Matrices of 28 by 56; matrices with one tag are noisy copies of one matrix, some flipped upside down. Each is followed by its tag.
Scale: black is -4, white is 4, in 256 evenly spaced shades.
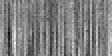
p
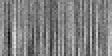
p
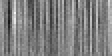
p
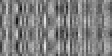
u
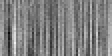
p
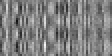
u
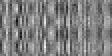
u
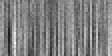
p
